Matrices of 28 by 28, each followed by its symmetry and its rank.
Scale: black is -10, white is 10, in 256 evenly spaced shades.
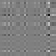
neither, rank one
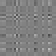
symmetric, rank one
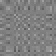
symmetric, rank three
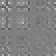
symmetric, rank three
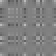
symmetric, rank one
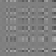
neither, rank one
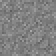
symmetric, full rank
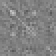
symmetric, rank five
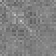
symmetric, rank five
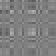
symmetric, rank one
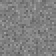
neither, full rank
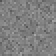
symmetric, full rank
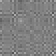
symmetric, rank three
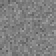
neither, full rank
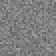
neither, full rank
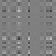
neither, rank one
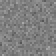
symmetric, full rank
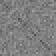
symmetric, full rank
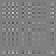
symmetric, rank one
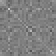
symmetric, rank five
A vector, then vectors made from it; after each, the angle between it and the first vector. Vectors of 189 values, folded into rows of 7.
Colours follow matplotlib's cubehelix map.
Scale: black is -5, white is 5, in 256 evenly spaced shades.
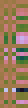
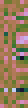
nearly parallel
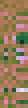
nearly opposite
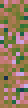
partly aligned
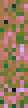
partly opposed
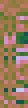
nearly opposite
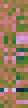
nearly parallel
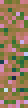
partly aligned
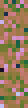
orthogonal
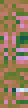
nearly opposite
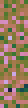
partly aligned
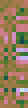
nearly opposite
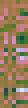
nearly opposite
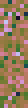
orthogonal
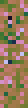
orthogonal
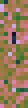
partly aligned
